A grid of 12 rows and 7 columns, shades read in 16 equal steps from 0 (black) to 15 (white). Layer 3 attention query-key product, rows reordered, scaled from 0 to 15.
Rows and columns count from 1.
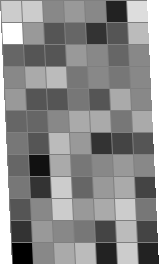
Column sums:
84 81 105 97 78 95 88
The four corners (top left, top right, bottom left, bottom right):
12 13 0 2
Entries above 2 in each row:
6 7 7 7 7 7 7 6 7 7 7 4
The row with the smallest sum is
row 7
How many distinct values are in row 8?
6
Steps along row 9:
down up down up up down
